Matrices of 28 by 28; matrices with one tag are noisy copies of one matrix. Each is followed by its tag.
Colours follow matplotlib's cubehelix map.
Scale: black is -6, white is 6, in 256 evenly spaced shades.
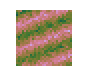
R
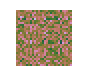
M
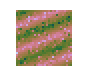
R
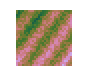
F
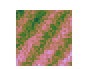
F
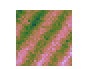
F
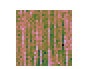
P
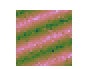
R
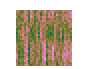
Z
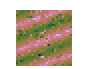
R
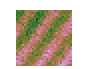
F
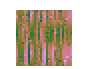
Z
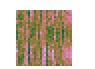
Z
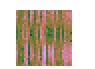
Z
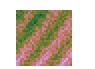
F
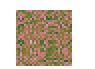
M
